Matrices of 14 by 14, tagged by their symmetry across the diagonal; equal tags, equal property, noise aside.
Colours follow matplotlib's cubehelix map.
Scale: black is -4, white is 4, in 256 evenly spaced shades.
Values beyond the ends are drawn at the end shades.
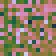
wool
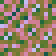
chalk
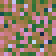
wool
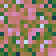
chalk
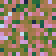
wool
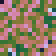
chalk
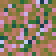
wool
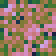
chalk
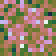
chalk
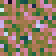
wool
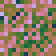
chalk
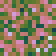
chalk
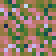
wool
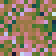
wool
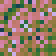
chalk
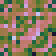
chalk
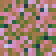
chalk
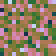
wool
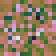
wool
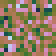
wool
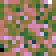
wool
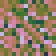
wool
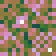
chalk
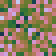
chalk
